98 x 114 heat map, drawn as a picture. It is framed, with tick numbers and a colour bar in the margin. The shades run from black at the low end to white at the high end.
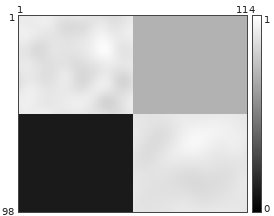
The table splits into 2 rows of 2 panels. Panel 1,1: very high, smooth, faint in contrast. Panel 1,2: high, flat. Panel 2,1: very low, flat. Panel 2,2: very high, smooth, faint in contrast.
